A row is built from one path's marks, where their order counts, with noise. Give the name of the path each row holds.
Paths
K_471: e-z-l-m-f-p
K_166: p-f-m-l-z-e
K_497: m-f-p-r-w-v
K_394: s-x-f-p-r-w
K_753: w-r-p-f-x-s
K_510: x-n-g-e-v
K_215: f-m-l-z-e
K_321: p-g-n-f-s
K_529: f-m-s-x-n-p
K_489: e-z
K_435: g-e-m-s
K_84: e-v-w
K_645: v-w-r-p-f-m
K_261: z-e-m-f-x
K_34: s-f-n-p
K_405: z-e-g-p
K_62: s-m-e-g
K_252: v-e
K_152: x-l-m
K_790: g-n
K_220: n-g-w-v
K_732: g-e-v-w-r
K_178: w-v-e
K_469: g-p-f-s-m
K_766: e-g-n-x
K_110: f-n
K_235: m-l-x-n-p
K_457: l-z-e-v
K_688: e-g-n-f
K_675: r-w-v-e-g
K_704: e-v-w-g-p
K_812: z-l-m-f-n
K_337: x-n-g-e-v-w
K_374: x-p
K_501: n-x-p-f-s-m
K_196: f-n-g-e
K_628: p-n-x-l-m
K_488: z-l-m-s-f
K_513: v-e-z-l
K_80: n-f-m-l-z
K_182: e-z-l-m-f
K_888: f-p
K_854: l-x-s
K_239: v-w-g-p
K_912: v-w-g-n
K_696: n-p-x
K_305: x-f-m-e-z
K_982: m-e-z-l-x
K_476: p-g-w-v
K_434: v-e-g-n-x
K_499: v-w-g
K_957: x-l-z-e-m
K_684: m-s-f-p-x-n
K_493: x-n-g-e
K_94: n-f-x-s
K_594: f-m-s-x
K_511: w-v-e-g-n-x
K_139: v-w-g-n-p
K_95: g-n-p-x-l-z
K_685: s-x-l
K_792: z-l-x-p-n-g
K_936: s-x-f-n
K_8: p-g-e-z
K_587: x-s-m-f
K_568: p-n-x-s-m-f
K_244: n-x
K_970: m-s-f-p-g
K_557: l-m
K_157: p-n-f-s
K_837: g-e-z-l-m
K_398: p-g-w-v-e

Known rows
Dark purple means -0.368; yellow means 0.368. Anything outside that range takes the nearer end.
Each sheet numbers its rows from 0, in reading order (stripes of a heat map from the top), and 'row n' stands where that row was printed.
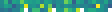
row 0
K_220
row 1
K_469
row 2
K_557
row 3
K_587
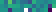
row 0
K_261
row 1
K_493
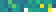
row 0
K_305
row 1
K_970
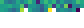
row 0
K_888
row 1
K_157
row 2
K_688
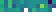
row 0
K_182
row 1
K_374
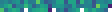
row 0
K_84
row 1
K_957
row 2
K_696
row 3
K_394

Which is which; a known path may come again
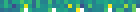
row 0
K_220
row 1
K_215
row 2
K_970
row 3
K_912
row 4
K_469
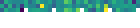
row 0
K_766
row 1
K_587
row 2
K_557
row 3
K_497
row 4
K_8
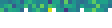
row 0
K_84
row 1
K_476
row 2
K_261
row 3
K_62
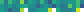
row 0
K_812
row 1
K_628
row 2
K_529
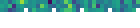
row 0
K_110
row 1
K_374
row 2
K_152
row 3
K_182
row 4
K_696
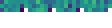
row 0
K_493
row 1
K_957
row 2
K_489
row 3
K_405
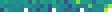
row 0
K_95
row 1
K_244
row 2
K_94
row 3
K_139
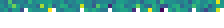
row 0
K_305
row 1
K_684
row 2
K_511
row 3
K_394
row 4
K_732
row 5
K_854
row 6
K_704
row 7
K_80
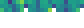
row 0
K_34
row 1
K_568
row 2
K_501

